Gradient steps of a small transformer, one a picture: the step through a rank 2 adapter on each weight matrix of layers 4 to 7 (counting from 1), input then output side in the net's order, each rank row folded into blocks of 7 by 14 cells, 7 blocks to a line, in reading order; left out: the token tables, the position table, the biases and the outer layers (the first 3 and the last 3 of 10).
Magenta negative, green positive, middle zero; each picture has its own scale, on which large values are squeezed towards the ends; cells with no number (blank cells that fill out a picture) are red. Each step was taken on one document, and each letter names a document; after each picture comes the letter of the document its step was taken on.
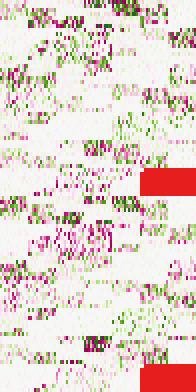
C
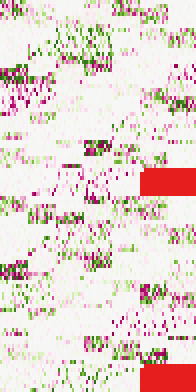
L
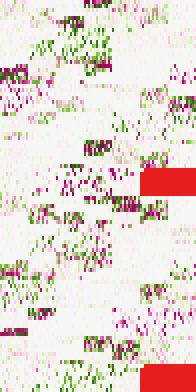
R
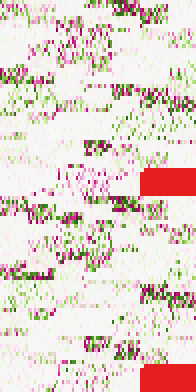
L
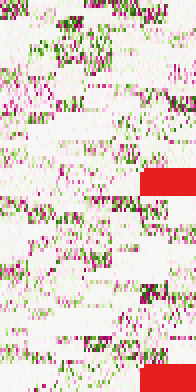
C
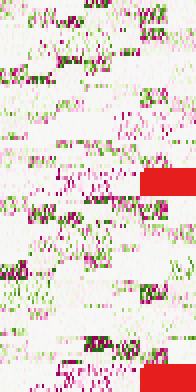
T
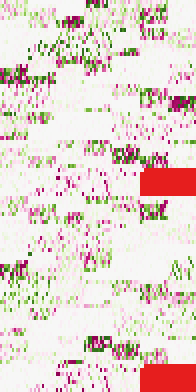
T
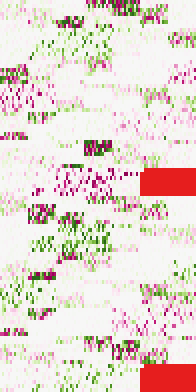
R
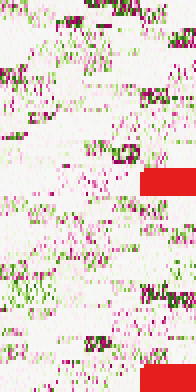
L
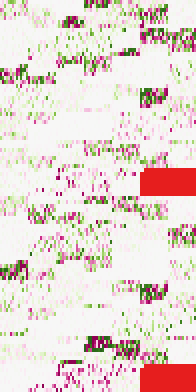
T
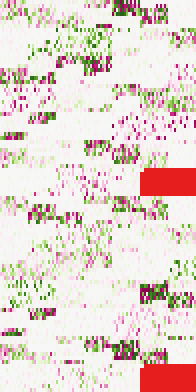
L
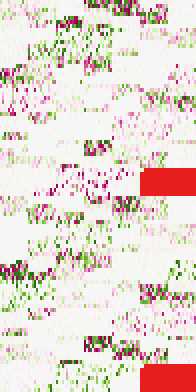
L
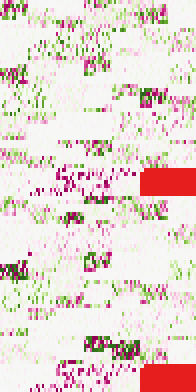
T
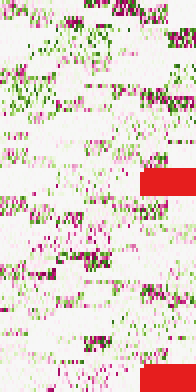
L
